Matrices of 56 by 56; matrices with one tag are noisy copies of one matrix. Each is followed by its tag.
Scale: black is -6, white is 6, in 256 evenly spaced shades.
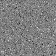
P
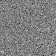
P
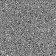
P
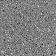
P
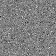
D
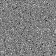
P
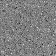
P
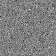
D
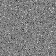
D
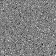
P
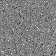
P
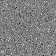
P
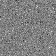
D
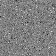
D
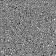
P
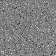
P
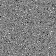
D
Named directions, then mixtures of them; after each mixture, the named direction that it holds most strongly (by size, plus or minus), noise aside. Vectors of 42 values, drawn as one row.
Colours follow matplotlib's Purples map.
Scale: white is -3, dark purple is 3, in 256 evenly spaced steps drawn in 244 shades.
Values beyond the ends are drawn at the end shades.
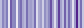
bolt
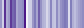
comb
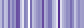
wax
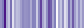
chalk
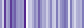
comb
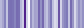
wax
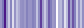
chalk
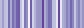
wax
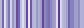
wax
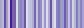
comb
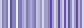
bolt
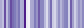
comb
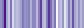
chalk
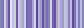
comb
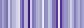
wax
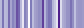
wax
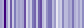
chalk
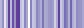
wax
